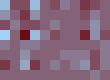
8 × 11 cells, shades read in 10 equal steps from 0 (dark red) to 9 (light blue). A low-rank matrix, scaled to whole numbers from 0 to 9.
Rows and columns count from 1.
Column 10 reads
3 5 6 6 4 3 3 5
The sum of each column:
41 32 30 40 33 32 34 34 29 35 34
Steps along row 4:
down down up down down up same down up down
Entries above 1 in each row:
11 11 11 9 11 11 11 11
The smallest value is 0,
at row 4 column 3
